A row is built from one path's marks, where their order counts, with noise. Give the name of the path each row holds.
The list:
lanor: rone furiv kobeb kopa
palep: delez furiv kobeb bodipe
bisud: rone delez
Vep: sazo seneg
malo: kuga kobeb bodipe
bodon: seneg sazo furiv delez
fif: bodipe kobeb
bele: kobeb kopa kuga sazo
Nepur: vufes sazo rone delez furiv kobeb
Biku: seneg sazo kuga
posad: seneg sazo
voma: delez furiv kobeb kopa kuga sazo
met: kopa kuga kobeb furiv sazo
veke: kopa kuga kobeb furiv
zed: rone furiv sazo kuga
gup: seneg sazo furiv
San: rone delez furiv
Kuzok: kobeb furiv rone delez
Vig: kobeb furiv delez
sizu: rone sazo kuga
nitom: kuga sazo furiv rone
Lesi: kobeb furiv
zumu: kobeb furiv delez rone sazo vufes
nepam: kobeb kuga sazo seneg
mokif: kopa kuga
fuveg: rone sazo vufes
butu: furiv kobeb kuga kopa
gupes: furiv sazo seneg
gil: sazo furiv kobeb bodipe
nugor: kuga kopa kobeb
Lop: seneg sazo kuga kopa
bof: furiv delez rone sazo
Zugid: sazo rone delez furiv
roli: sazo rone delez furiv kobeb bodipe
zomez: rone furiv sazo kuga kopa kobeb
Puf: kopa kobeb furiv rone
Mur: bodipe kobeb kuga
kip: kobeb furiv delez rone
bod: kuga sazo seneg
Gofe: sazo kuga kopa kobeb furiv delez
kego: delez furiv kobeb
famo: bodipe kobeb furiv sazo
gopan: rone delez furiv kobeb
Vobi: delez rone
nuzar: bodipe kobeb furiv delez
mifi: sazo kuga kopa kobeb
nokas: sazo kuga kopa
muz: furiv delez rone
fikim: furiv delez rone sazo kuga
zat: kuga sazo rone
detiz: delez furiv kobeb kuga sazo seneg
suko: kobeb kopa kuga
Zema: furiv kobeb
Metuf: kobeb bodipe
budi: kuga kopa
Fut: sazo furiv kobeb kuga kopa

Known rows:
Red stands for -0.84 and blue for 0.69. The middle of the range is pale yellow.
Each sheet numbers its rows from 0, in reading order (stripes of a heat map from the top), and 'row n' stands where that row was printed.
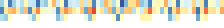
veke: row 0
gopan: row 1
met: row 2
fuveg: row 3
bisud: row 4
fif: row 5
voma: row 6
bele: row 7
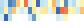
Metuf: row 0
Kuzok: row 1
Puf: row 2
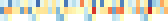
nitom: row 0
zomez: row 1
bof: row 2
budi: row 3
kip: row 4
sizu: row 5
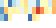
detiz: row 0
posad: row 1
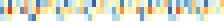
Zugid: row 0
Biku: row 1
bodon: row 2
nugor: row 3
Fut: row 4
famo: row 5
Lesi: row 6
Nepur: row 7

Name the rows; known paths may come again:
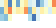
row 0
butu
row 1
palep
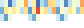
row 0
roli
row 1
zed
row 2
gil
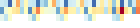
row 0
mifi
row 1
gopan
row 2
Nepur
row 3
zomez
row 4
San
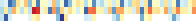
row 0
malo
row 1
Vobi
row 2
bod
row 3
Puf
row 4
zumu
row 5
bele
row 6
lanor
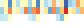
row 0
nokas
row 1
muz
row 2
sizu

